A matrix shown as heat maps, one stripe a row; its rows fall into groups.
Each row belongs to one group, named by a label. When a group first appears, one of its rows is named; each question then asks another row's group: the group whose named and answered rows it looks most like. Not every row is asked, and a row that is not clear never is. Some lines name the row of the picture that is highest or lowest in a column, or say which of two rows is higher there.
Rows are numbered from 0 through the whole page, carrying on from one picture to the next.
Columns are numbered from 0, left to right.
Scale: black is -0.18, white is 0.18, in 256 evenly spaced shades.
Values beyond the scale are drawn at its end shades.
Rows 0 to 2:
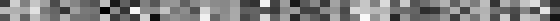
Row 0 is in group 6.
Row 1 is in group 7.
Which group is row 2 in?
6
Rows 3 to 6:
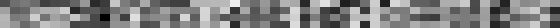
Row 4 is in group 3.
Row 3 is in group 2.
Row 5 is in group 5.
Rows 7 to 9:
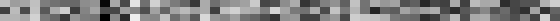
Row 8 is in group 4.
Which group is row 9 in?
7
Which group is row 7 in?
7
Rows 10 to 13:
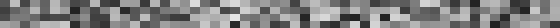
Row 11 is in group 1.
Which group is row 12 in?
2
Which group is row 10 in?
4
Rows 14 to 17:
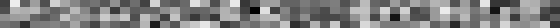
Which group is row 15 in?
6
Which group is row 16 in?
6
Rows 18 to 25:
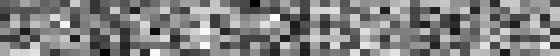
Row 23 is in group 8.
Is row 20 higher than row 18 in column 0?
No
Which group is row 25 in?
7
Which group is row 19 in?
2
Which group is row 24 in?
5
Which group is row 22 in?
5
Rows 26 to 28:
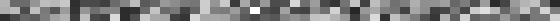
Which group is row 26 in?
3
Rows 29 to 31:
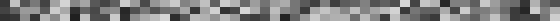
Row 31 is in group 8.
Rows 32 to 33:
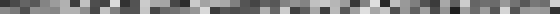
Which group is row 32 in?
8
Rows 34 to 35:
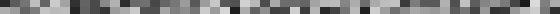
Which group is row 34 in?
1
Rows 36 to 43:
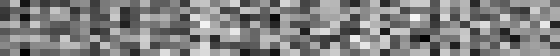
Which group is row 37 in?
1
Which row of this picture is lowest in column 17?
40
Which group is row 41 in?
6
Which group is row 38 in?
8
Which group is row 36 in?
2
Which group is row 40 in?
2
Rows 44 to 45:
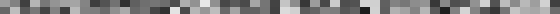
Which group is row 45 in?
2
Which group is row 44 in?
5
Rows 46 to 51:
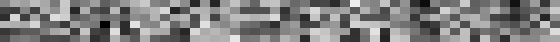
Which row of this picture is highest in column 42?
48
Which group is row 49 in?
7
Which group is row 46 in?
6
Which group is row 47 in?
8
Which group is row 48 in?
4
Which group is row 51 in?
2
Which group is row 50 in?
8
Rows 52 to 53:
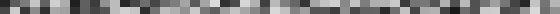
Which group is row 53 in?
4
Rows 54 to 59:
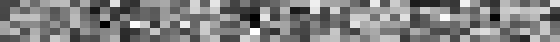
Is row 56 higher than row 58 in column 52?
No
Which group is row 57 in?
5
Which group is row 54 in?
8
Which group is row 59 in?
1
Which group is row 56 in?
6
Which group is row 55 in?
5
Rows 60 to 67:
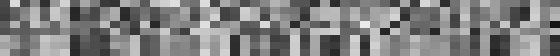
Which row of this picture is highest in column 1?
60
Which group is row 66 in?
3
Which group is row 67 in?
3
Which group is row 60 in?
4
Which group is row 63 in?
6
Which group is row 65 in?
3
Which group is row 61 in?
1
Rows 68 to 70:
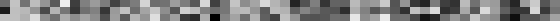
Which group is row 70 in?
7
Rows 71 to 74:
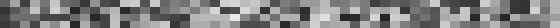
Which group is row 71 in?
4
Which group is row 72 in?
1
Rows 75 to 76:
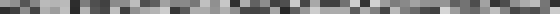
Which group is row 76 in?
8
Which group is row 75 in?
3
